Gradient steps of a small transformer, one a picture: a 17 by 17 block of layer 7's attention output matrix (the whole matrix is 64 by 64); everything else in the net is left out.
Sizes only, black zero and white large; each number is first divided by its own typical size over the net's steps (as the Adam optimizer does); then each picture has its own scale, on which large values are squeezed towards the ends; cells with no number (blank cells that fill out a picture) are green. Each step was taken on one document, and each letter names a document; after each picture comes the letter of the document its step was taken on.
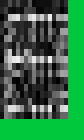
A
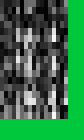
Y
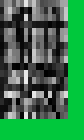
A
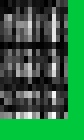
Y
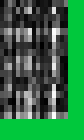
Y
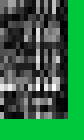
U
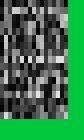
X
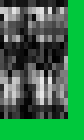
X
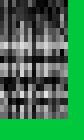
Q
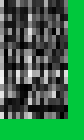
U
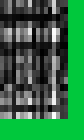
Y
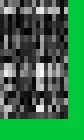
X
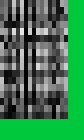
Q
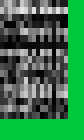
A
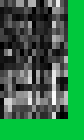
Y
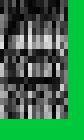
Q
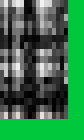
X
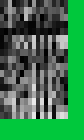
A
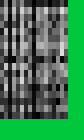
Q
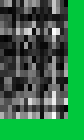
Y
